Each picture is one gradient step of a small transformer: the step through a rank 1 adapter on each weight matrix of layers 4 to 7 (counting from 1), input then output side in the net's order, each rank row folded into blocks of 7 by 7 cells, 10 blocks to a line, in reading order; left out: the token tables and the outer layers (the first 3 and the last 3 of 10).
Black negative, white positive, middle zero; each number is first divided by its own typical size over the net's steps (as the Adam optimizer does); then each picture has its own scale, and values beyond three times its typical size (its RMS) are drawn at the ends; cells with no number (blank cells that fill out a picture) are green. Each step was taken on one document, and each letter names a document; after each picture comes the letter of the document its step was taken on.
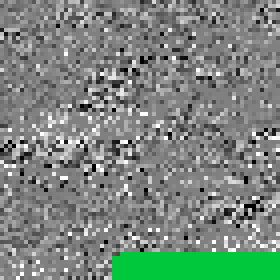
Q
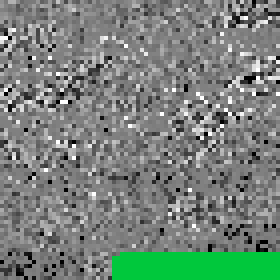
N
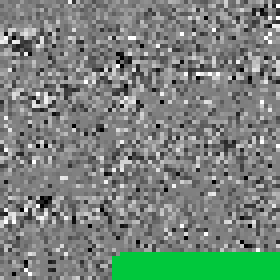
Q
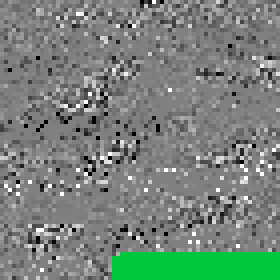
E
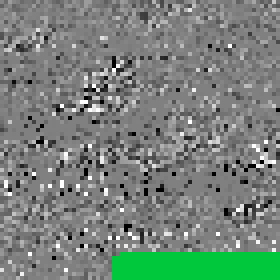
E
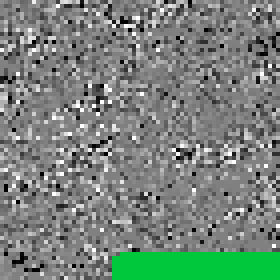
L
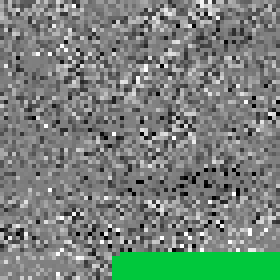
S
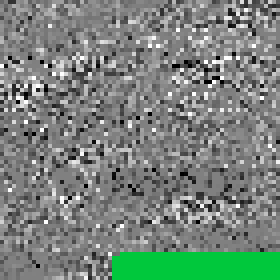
N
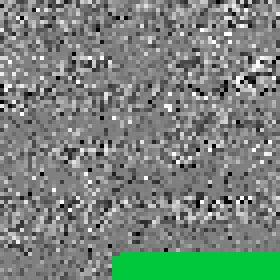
N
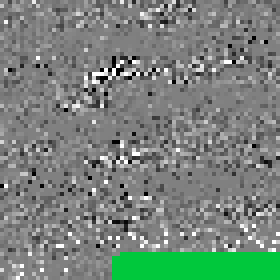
E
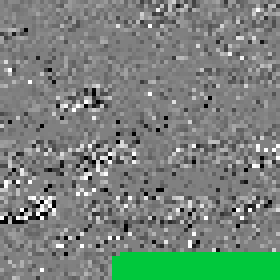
E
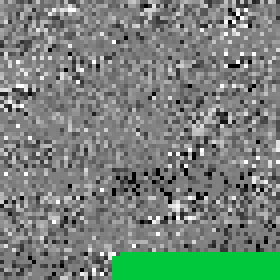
N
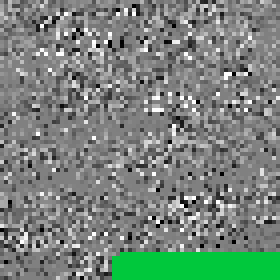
S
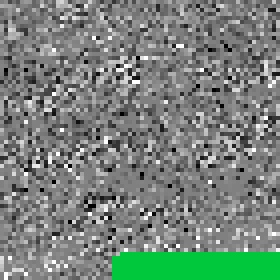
L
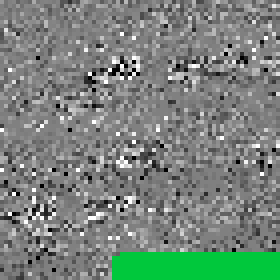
E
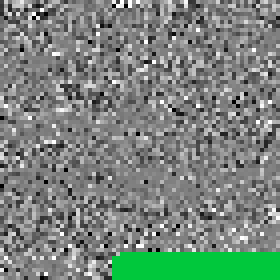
S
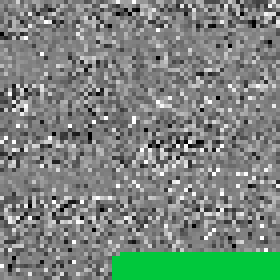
N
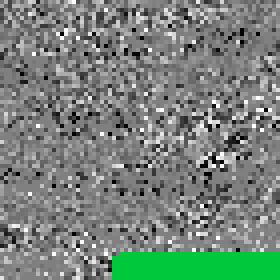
S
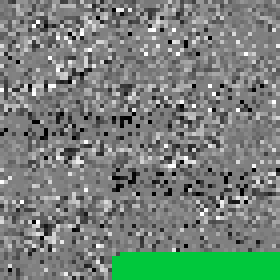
N
